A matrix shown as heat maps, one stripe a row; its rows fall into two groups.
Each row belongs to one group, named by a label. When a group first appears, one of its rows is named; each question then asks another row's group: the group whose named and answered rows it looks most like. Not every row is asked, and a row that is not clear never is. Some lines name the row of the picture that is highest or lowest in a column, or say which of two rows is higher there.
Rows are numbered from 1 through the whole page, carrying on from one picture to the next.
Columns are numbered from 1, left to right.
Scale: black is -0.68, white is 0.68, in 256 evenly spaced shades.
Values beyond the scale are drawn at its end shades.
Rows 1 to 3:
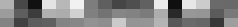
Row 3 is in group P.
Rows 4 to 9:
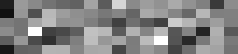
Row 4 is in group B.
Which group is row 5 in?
B
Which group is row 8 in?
P
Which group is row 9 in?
B
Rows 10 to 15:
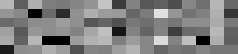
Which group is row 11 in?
P
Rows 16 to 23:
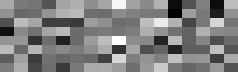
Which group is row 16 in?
P
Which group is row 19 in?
B
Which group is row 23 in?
P
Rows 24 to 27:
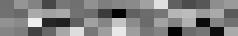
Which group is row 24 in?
P
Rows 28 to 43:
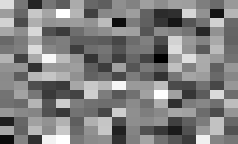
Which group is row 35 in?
B
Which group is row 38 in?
P
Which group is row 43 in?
B
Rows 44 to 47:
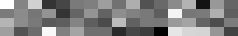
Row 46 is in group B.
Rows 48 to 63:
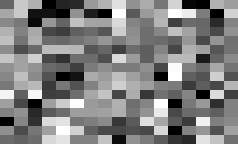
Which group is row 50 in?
P
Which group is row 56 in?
P
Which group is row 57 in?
P
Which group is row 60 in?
P
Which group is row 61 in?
B
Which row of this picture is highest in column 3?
58
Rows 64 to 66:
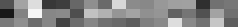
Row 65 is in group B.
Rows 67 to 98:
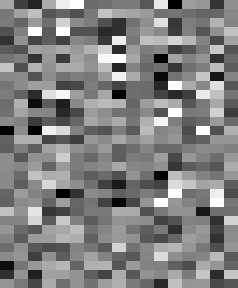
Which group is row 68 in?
P
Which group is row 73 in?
P
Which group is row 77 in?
B
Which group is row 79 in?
P
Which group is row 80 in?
P
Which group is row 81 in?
B
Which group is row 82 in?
P
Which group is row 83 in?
B
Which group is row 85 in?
P
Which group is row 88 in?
P
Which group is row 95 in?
P
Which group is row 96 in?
B
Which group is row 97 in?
B
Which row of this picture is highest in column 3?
70
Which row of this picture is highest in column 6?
67
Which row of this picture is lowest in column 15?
90
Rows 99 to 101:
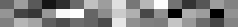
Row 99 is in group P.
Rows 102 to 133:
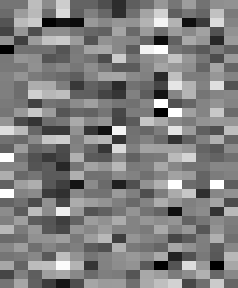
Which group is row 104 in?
P
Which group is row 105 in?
B
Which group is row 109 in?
P
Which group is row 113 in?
P
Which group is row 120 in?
P
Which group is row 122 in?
P
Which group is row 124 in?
P
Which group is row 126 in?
P
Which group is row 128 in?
B
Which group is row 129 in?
B
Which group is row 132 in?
B
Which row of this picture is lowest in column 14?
104
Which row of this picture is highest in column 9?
116
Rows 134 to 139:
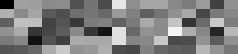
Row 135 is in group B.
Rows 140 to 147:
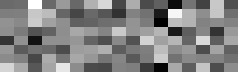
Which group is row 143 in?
P
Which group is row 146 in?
P
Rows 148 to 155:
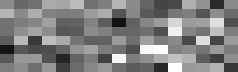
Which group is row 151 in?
P
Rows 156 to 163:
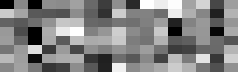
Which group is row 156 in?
B
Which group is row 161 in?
P
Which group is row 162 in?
B
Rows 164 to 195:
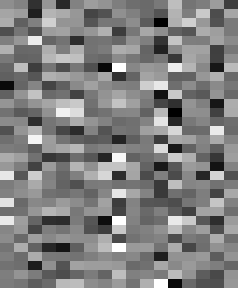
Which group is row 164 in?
P
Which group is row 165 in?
B
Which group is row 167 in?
B
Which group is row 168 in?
P
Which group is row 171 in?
B
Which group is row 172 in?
B
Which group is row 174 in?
P
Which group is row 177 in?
P
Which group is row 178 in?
P
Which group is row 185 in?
P
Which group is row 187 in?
B
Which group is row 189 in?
B
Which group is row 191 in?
P
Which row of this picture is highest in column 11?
173
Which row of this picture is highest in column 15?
165
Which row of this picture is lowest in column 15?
183
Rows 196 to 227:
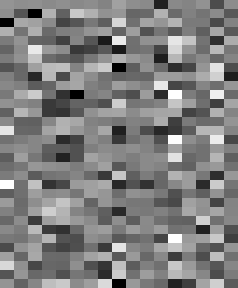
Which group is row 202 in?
P
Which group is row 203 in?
B
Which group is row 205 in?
P
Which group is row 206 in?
P
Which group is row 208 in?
P
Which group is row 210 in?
B
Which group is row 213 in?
P
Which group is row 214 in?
B
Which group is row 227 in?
B
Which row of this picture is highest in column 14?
200
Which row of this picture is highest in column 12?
205
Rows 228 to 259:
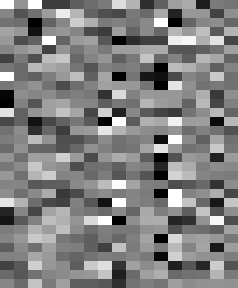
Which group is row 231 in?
B
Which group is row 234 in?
B
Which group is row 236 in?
B
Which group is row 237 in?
P
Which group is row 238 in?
B
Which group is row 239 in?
B
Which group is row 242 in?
P
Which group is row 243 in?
P
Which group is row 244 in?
P
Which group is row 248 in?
P
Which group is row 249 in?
P
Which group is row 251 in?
B
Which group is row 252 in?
B
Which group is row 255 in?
B
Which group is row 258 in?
B
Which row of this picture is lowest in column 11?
236
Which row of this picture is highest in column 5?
229
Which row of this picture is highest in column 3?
228
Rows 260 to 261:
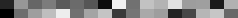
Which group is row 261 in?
B
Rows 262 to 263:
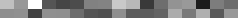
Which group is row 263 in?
B
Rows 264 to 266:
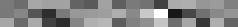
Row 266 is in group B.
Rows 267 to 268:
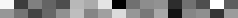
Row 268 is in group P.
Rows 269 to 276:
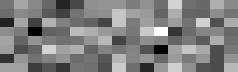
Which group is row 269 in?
P
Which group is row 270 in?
P
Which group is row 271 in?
B
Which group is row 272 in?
P
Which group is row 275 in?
B
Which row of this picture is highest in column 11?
272
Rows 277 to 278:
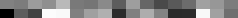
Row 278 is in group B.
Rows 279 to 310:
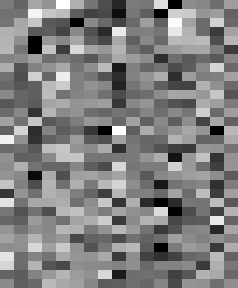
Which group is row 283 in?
B
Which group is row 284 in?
P
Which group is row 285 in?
P
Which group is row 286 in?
B
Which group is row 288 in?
B
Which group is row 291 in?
B
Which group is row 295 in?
B
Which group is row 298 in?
P
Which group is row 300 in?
B
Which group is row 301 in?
B
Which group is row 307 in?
B
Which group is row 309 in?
B
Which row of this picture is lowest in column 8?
293
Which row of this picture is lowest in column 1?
300
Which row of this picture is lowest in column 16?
293
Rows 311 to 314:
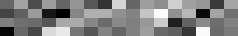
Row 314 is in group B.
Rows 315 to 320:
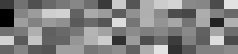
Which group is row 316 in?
B
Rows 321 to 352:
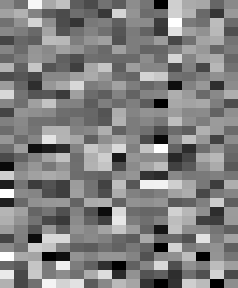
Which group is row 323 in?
P
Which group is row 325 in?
B
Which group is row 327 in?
P
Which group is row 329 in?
B
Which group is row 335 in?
B
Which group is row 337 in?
P
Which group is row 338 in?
B
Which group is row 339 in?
B
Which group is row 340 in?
B
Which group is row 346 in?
P
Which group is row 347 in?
B
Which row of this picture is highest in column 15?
347
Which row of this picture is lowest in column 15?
349
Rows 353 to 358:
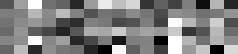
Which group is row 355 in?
P
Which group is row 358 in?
B
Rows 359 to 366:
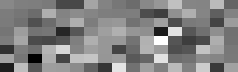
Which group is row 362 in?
P
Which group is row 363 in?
P
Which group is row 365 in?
P
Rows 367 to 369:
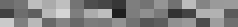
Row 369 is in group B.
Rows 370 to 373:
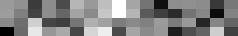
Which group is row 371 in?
P
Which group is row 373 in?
B
